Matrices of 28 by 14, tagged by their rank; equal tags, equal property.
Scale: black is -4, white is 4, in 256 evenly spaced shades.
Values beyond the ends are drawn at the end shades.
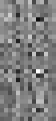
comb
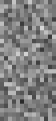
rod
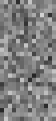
rod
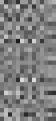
comb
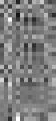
comb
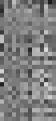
comb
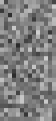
rod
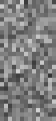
rod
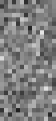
rod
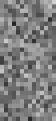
rod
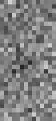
rod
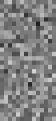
rod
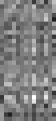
comb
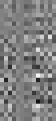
comb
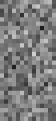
rod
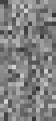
rod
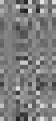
comb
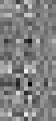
comb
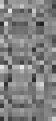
comb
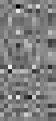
comb
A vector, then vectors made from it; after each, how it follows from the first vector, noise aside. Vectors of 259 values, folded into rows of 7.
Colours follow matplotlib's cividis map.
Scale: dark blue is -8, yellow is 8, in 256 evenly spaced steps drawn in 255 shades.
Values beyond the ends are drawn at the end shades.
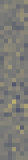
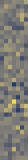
scaled up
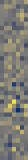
scaled up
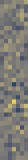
scaled up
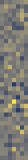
scaled up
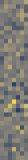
scaled up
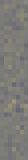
shrunk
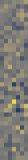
scaled up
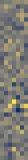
scaled up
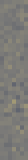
shrunk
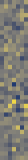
scaled up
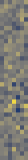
scaled up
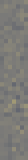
shrunk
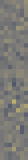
sign-scrambled
